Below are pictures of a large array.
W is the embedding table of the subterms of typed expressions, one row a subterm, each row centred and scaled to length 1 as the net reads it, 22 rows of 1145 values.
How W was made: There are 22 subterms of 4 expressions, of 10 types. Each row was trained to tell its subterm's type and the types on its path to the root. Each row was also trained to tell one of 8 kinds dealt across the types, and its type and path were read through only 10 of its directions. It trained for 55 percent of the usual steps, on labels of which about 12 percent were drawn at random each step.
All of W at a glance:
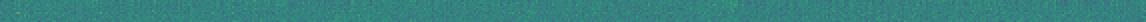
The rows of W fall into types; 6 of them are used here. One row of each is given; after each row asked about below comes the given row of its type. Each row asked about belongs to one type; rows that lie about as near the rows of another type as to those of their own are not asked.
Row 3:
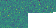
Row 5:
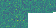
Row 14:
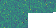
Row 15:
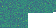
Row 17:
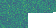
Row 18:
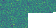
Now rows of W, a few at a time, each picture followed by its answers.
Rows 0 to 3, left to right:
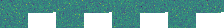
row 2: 5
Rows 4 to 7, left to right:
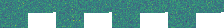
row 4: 15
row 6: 3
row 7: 14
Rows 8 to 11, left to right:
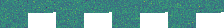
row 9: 17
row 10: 3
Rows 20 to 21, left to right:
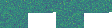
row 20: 14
